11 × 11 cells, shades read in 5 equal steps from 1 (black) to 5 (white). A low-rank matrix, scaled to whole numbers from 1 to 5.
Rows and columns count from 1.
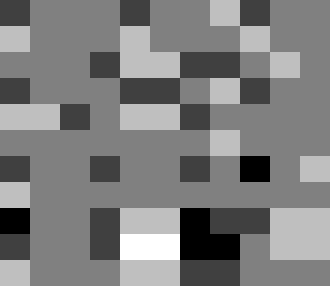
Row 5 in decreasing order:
4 4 4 4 3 3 3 3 3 2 2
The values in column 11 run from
3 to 4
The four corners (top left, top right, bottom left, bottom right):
2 3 4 3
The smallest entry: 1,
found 5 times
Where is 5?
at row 10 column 5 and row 10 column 6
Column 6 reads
3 3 4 2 4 3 3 3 4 5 4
